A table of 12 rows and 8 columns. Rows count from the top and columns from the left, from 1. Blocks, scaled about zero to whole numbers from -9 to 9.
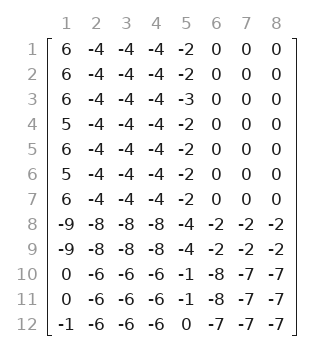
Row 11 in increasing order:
-8 -7 -7 -6 -6 -6 -1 0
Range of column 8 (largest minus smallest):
7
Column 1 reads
6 6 6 5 6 5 6 -9 -9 0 0 -1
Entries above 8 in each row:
0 0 0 0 0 0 0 0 0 0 0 0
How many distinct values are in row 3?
4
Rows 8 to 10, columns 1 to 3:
-9 -8 -8 / -9 -8 -8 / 0 -6 -6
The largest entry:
6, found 5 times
